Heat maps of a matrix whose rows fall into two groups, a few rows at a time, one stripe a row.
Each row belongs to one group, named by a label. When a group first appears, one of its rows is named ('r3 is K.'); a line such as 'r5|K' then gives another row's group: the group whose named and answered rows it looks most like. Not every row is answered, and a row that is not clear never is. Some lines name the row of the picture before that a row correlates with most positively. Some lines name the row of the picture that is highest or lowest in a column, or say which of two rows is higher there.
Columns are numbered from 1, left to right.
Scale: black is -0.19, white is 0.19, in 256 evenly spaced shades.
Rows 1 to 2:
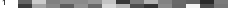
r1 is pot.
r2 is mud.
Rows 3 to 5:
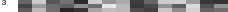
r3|mud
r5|mud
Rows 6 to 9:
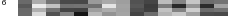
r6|mud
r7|mud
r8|mud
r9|mud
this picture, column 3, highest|7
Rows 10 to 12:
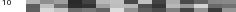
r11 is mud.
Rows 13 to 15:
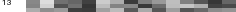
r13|pot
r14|mud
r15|pot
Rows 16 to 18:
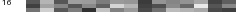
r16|mud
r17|mud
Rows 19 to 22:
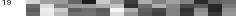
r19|pot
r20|pot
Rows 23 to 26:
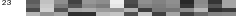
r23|pot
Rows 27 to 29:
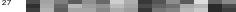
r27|mud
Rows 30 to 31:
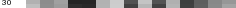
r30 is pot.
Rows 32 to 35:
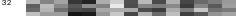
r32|pot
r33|pot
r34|mud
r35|pot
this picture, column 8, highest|34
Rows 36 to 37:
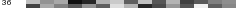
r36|pot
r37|mud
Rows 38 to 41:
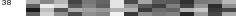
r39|mud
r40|mud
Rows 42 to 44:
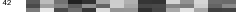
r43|mud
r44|mud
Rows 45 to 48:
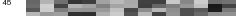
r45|mud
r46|mud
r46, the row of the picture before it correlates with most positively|44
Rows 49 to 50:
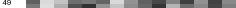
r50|mud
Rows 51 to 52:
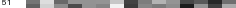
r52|pot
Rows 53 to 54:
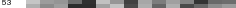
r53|pot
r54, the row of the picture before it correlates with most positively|52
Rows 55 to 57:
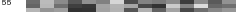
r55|pot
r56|mud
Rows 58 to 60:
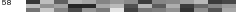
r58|mud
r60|pot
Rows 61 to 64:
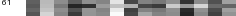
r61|pot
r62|mud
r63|pot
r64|pot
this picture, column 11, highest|62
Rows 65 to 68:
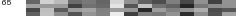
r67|mud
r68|pot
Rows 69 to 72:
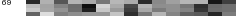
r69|mud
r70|pot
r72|pot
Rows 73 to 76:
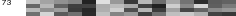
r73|pot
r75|pot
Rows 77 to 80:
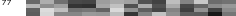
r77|mud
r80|pot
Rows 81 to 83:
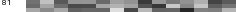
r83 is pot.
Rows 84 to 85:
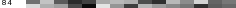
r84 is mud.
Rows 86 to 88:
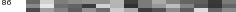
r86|pot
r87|pot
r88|mud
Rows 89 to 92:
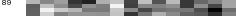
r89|pot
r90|pot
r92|pot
